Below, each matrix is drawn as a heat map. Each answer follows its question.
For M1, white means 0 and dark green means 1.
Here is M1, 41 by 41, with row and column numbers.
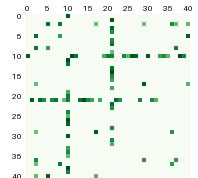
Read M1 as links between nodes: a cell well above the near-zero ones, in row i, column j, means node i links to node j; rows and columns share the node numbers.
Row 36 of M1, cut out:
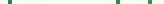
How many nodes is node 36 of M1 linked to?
3
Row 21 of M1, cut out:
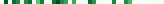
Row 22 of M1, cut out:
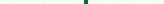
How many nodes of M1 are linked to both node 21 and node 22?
0
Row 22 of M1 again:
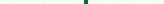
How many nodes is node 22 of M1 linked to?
1
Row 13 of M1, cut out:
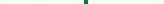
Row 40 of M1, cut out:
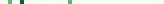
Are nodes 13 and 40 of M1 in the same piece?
no
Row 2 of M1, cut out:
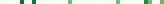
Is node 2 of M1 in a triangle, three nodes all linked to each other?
yes
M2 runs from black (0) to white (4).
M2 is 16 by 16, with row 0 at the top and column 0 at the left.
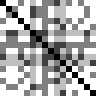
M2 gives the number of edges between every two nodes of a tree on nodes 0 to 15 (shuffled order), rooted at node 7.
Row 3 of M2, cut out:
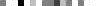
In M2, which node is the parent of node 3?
9
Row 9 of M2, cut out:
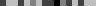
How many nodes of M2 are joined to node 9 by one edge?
6
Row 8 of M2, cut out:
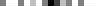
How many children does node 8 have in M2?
0
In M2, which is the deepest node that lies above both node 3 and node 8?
9
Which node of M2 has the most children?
9
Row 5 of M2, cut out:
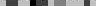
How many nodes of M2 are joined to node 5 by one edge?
5
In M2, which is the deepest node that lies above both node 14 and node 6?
5
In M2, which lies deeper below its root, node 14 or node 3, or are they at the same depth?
the same depth
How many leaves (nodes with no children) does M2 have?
12
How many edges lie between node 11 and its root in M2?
2
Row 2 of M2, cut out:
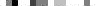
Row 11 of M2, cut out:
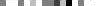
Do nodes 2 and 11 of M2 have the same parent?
no
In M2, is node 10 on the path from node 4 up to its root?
yes
